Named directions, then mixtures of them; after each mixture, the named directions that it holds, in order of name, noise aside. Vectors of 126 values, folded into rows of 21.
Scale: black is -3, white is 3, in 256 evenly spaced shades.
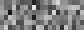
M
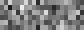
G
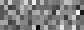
G, M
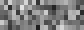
G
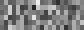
G, M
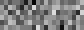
G, M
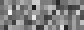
M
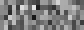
G, M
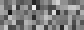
M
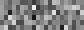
M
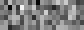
G, M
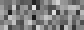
M
